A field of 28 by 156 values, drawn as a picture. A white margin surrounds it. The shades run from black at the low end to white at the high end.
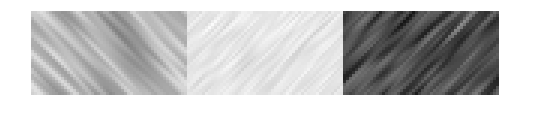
It is made of 1 by 3 panels. Panel 1,1: high, slanting down to the right. Panel 1,2: very high, slanting up to the right, faint in contrast. Panel 1,3: low, slanting up to the right.
